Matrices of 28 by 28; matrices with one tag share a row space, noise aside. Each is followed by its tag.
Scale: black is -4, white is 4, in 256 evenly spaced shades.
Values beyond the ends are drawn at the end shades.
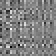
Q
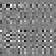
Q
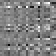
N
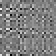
Q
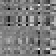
N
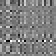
Q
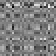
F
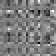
N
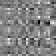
N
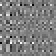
Q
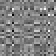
F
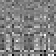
F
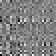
Q
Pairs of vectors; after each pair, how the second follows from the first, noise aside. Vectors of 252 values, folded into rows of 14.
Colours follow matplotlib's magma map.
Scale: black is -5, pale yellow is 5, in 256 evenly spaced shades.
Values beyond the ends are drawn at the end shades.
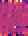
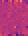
shrunk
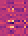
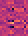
negated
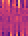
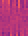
shrunk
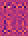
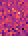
shuffled
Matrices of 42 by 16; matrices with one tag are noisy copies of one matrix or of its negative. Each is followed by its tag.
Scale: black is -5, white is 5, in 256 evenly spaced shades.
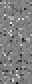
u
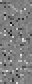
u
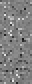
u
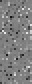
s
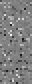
u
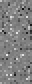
s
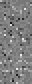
u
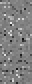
u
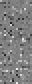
u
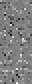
u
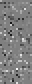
u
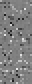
u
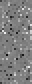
s
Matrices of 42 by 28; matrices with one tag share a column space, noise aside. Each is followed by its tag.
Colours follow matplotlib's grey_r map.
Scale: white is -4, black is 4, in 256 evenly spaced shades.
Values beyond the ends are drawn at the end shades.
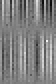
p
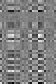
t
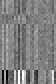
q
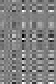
t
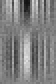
p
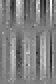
p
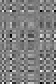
t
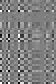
t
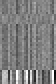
q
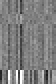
q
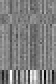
q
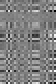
t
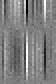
p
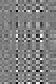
t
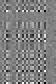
t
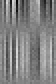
p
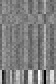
q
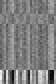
q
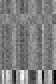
q
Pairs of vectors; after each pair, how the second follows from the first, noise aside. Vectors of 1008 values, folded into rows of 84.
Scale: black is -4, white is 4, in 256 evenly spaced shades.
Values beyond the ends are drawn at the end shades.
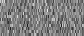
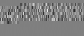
partly zeroed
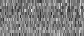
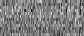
negated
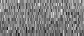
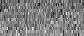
negated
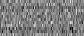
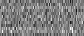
negated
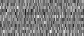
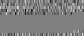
partly zeroed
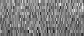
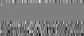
partly zeroed
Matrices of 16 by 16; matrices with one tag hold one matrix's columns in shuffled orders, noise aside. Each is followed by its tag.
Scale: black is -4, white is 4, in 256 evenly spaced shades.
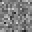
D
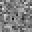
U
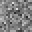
D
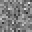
D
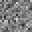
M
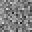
D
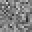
U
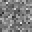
D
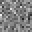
U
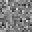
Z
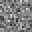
Z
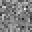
U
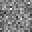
D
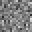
M
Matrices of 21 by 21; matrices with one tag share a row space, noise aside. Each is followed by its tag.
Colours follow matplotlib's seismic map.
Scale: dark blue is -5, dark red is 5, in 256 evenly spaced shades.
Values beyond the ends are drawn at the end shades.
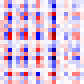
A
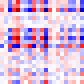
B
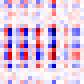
A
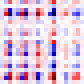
A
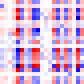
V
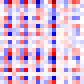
A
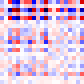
B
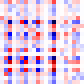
A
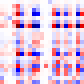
V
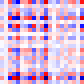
B
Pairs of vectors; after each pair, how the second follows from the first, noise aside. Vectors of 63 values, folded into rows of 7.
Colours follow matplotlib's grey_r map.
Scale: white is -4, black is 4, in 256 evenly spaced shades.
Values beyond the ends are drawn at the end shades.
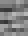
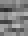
copied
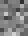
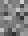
negated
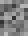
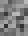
wrapped around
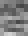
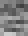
copied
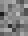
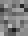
wrapped around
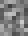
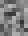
negated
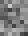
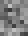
copied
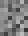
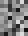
scaled up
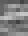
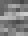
copied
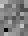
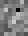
wrapped around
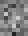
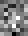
scaled up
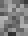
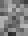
copied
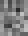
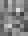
negated
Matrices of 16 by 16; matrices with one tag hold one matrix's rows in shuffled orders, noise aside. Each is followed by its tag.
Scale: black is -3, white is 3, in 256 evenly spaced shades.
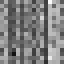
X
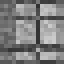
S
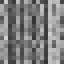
X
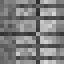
S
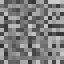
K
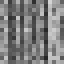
X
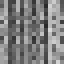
X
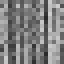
X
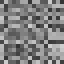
K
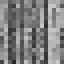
X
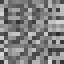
K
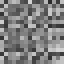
K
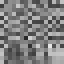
K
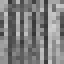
X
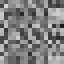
K
